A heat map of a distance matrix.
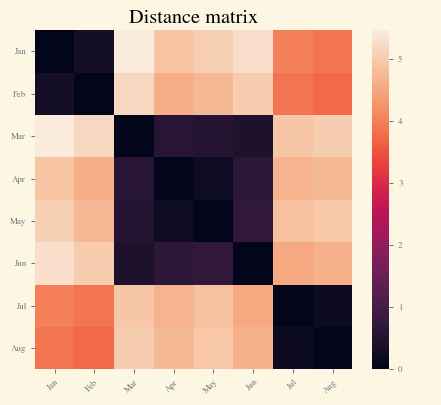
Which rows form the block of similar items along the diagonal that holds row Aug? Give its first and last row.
Jul to Aug
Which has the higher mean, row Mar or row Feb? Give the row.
Feb
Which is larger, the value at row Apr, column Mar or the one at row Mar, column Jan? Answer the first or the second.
the second
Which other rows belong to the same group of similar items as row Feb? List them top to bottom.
Jan
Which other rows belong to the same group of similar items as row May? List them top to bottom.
Mar, Apr, Jun
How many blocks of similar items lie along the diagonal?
3
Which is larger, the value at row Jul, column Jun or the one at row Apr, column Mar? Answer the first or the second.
the first
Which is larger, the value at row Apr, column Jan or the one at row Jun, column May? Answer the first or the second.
the first
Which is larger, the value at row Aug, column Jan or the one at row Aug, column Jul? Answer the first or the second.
the first
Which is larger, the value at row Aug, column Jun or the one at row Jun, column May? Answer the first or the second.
the first
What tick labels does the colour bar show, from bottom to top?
0, 1, 2, 3, 4, 5
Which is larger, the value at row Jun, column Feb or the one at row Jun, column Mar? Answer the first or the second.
the first
